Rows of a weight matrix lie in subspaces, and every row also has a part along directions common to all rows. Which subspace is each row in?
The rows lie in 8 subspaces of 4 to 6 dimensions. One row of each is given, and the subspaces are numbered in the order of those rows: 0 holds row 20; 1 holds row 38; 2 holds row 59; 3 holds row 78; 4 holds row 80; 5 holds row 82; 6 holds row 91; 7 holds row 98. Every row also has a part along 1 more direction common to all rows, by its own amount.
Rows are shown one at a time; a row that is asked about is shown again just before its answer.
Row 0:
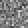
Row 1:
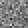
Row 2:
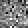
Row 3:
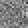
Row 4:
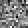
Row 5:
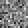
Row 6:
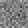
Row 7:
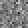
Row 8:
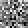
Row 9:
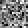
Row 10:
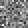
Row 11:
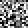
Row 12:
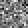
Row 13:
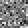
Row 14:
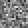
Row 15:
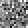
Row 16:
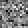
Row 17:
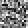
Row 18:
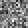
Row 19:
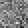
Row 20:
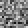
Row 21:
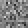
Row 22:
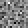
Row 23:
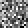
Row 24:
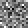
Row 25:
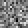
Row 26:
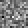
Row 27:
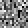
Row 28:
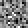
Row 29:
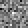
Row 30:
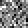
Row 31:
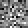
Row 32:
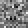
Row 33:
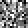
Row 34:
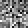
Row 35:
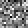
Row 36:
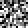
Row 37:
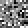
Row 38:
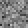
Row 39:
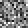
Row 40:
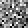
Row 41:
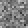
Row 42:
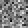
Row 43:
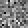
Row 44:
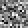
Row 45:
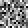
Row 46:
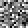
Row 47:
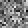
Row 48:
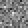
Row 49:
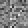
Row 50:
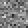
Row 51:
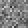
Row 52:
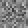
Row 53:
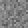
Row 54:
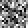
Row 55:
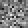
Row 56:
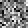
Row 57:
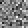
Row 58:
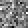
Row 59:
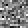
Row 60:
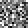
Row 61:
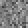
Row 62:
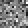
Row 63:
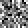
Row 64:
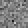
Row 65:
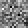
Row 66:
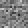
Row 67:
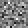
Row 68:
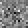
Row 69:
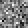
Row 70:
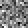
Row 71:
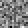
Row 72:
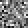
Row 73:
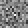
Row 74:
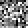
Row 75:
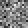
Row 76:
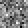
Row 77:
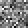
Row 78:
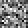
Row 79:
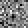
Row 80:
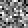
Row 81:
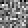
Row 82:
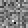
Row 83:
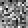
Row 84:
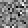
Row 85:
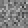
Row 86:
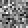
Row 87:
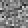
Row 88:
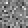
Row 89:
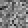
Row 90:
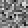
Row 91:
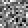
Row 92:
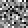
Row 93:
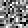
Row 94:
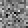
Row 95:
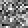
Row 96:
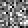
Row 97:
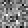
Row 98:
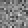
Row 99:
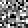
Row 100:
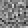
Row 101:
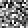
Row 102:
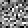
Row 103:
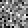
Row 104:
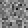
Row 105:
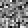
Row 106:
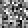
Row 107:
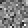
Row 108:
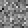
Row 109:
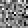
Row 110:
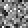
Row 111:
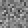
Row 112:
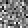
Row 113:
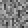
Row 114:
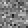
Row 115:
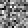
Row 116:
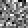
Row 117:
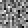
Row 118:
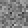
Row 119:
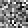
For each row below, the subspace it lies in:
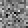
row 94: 4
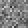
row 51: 3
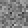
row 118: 5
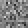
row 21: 1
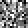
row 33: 1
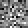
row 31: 2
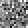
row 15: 3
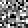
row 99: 1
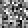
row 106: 7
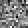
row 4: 6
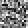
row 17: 3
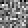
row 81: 3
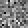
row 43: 6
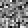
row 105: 2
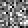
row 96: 6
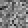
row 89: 5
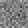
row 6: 0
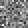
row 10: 0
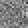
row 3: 6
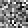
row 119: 5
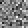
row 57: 7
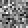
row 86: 0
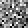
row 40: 7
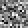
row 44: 3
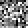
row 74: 4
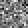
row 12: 4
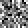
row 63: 2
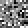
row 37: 6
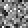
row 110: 3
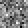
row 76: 7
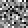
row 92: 1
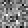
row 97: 7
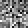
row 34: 2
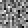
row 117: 2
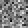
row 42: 7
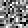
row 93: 6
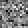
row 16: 7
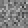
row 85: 6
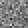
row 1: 7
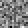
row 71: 2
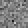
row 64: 5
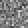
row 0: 2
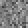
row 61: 5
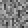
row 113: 2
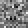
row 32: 5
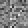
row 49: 3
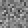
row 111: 2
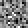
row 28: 4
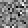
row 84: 0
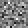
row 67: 0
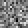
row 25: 6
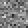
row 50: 1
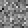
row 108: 7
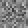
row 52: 1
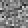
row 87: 2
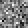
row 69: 7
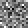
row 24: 1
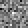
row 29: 3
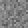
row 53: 2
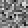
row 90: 4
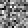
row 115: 3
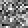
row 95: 7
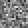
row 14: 6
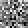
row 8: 1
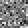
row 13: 6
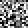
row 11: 1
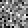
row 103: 0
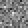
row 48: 3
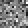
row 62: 6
